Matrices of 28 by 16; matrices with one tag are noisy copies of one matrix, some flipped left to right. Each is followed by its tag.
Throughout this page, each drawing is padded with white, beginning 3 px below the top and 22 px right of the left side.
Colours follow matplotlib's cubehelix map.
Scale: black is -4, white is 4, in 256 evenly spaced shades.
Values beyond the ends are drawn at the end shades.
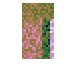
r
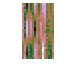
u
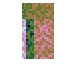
r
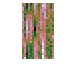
u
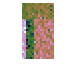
r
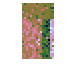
r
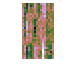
u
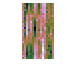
u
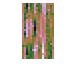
u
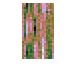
u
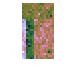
r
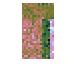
r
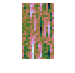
u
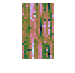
u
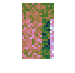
r
